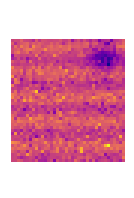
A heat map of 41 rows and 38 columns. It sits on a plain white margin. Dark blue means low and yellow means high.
Ninth with the lowest average: top right. Stripes: horizontal, repeating 5 times. Mirror symmetry: none. Dips: one, in the top right.
